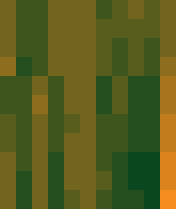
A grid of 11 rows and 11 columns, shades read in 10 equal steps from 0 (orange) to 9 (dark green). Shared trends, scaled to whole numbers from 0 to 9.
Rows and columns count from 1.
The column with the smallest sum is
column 11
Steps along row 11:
up down up down down up up same up down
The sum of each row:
63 63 65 64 69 68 68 67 69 69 69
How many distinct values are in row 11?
6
